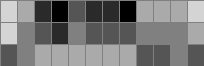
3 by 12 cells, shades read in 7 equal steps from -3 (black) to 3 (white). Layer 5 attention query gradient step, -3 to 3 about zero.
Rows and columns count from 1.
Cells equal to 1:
11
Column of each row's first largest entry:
1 1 3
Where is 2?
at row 1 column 1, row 1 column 12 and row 2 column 1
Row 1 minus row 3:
3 1 -3 -4 -2 -3 -3 -4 2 2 1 3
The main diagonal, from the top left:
2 0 1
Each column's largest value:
2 1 1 1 1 1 1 1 1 1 1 2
